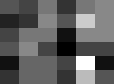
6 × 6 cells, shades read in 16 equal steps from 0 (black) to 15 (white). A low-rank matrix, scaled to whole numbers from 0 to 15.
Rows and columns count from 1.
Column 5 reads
7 12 8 4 15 11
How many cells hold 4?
6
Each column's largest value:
5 8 8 5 15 8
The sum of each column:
20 34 38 16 57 34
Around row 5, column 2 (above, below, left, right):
8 6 1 6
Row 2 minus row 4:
-3 -5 4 5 8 4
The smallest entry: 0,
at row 4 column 4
